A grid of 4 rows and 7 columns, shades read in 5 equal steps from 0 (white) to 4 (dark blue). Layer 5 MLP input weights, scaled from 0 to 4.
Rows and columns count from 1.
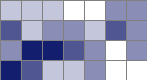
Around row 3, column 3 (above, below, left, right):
2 1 4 3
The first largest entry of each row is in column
6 1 2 1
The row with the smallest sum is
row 1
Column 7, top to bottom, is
2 2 2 0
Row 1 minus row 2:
-2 0 -1 -2 -1 -1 0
